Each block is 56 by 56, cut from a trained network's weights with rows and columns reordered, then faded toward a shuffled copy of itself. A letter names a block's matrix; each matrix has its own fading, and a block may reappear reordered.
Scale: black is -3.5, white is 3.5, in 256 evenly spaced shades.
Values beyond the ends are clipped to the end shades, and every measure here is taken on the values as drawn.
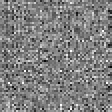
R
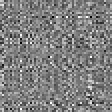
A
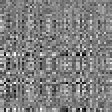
A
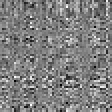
A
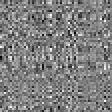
A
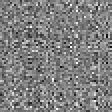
R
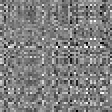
A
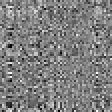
R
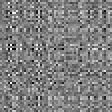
A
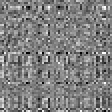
A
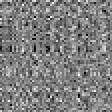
R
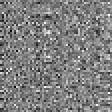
R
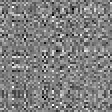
A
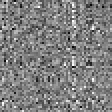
R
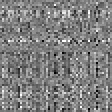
A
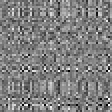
A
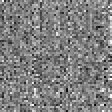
R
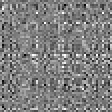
A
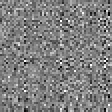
R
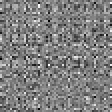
A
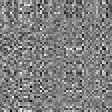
A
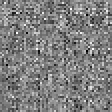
R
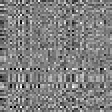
A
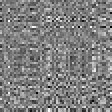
A
